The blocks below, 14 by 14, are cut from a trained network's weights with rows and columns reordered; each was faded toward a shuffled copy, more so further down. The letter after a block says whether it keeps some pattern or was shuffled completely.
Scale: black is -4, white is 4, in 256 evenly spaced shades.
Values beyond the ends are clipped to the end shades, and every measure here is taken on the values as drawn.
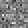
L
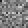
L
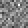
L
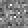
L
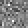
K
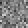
L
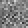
L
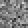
K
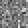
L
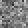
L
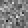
K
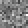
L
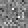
K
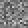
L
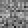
L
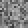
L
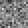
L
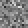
K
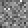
K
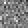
L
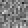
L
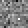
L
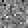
K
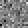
K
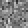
K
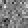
L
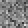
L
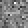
K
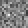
L
